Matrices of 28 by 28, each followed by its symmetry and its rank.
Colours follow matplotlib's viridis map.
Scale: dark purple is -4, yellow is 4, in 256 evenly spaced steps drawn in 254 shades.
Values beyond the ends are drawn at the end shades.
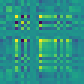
symmetric, rank two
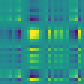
symmetric, rank one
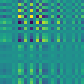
neither, rank one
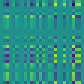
neither, rank one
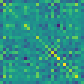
symmetric, rank five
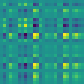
symmetric, rank one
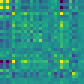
symmetric, rank three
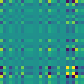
symmetric, rank one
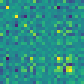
symmetric, rank three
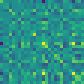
symmetric, rank three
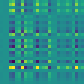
neither, rank one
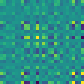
symmetric, rank two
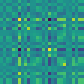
symmetric, rank two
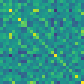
symmetric, rank five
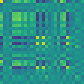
symmetric, rank two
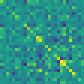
symmetric, rank five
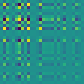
symmetric, rank one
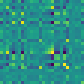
symmetric, rank three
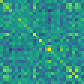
symmetric, rank five
